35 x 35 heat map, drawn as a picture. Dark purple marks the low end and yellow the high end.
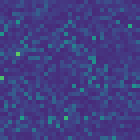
Slope: none. Histogram: skewed, a long tail of high values. Stripes: none. Average level on the scale: 20%. Grain: fine.
